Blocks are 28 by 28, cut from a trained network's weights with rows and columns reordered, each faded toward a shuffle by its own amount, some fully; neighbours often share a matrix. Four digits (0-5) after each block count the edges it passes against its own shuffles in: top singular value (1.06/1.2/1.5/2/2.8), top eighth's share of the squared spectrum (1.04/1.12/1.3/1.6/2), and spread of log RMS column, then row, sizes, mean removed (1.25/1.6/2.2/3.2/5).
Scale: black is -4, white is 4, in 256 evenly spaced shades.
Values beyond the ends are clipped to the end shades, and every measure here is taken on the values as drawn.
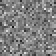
0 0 0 0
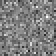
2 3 0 0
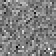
0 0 0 0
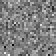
0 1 0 0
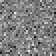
0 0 0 0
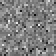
0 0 0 1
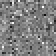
1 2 1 0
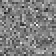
1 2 0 0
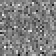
1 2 0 1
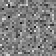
0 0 0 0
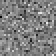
0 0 0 0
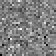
2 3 0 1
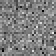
2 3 0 0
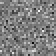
1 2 0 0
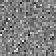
0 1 0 0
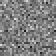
1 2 0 1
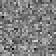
1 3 0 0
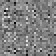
3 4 2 0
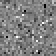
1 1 0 0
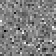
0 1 0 0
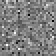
2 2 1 0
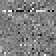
3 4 1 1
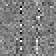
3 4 2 0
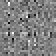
3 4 2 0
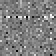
3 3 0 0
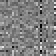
3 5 2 1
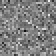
0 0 1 0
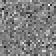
1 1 0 0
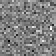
1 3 0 1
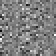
3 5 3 2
